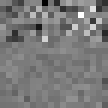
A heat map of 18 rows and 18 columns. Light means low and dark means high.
Seam: horizontal, 40% of the way down, the bottom part calmer. Slope: none. Grain: fine. Histogram: heavy tails on both sides. Stripes: none. Mirror symmetry: none.
